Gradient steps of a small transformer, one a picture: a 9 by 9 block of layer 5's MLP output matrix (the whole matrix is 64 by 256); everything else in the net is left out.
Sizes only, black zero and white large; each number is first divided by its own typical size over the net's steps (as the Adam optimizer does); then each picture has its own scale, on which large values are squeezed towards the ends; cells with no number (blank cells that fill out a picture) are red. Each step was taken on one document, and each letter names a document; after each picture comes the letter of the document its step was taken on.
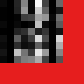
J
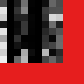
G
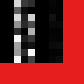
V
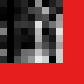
J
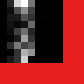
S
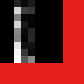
V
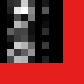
S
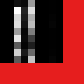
V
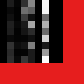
S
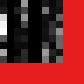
G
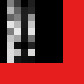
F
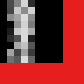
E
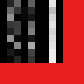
F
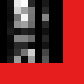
S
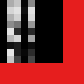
E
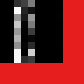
V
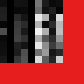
J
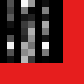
S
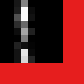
S
